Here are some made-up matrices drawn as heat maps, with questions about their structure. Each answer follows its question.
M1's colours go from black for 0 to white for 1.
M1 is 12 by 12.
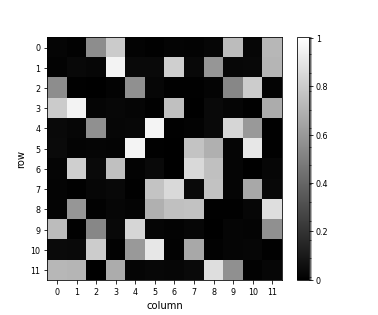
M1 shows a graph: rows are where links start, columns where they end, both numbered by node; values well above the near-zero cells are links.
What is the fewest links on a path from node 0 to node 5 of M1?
3
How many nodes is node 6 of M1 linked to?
4
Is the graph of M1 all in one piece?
yes
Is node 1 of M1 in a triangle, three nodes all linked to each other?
yes
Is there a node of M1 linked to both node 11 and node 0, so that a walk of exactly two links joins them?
yes
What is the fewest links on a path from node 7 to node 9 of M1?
3
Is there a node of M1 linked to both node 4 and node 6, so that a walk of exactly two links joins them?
no
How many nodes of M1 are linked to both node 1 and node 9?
1
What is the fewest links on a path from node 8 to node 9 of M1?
2
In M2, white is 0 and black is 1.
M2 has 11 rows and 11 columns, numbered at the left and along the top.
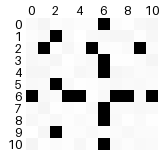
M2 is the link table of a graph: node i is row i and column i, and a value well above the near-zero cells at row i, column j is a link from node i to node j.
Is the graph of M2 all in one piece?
no
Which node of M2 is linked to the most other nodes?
node 6
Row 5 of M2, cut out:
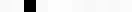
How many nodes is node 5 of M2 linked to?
1
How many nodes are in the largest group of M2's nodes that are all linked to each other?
2
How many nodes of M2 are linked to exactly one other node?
9
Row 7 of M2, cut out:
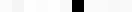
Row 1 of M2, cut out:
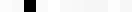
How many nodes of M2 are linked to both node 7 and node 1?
0
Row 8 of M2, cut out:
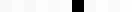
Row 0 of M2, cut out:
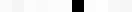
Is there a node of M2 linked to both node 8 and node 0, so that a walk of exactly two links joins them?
yes
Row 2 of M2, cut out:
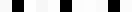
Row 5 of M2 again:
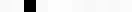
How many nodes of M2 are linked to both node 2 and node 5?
0
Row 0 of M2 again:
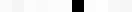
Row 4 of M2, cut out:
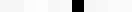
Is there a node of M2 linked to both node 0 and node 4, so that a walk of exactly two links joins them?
yes
